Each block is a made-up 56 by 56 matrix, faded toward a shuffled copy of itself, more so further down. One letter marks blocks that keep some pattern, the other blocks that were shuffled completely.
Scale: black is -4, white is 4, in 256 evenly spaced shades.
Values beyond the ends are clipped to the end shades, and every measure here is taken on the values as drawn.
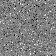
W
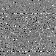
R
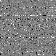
R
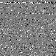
R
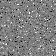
W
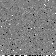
R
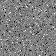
W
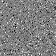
W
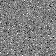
W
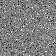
W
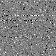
R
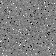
W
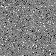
W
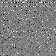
R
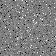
W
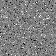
W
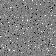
W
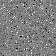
W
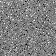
W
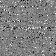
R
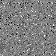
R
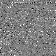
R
